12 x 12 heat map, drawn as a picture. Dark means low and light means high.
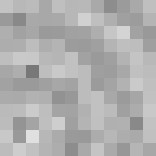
Mirror symmetry: none. Slope: none. Rings: centred on the bottom left. Ninth with the highest average: bottom left. Average level on the scale: 70%.
